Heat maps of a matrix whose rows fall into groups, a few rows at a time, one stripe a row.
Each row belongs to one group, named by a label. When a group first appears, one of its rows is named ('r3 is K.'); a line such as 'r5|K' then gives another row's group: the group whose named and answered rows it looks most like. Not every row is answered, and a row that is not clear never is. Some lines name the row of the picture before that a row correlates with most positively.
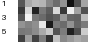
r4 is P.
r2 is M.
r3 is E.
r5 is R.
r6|M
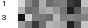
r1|R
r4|R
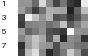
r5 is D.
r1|R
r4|E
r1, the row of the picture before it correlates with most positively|1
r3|E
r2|R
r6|P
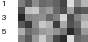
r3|E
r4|R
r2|P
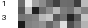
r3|R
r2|M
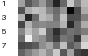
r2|E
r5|P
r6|E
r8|P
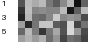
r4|D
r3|M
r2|E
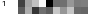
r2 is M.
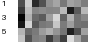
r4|M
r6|D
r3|M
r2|E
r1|M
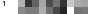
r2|D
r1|D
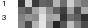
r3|P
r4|D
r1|M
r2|D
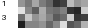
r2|R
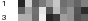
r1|M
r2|P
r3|P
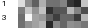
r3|E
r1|R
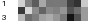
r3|R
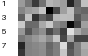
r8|E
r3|M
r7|E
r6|P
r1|R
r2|P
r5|D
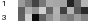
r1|R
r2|P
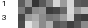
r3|P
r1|M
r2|D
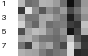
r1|R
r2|E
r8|P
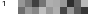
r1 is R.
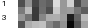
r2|M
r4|E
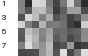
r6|E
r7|P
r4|R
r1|D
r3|E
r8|R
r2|D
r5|E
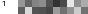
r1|D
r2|M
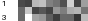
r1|D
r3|E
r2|M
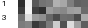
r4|M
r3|E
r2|M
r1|M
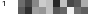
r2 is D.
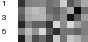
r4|M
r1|E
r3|E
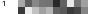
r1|D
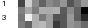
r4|D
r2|P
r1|E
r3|P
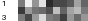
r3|D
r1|P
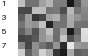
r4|P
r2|D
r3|M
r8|D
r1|R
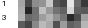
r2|D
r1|D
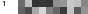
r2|D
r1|M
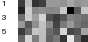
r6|P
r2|E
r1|M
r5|E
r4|D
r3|P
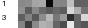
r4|D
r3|R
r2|D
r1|P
